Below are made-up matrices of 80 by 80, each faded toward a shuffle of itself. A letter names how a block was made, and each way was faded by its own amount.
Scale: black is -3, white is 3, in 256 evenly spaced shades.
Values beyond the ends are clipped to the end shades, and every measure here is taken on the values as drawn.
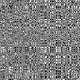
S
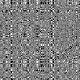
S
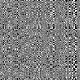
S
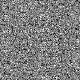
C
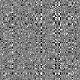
S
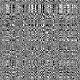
S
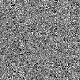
C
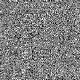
C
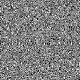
C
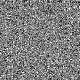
C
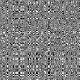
S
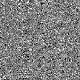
C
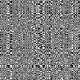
S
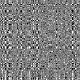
S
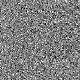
C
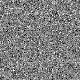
C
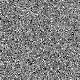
C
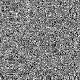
C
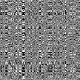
S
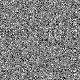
C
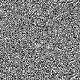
C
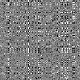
S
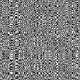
S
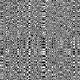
S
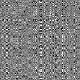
S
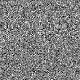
C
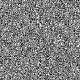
C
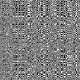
S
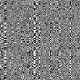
S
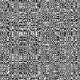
S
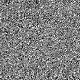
C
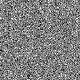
C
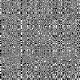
S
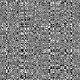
S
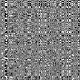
S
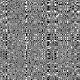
S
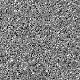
C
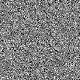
C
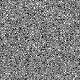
C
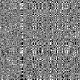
S
